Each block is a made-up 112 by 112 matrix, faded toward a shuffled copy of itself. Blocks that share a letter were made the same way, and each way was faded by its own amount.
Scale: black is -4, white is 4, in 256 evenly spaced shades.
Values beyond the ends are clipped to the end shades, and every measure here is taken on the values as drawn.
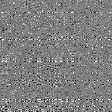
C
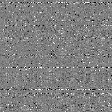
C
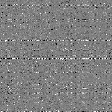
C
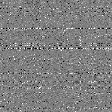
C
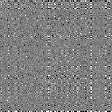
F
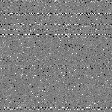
C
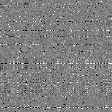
C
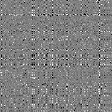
F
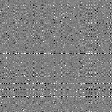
F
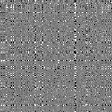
F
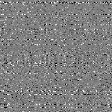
C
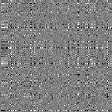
F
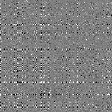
F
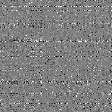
C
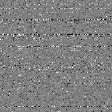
C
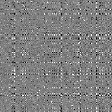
F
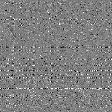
C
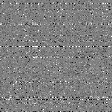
C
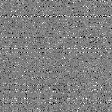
C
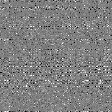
C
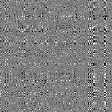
F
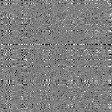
F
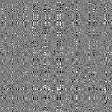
F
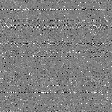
C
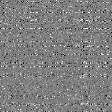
C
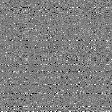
C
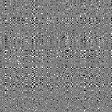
F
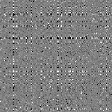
F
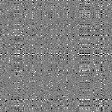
F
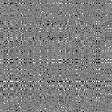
F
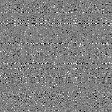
C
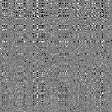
F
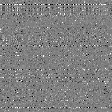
C
